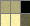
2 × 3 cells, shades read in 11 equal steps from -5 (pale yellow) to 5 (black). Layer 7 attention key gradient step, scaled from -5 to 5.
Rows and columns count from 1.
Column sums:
-7 -7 6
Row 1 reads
-2 -2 5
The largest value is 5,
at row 1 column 3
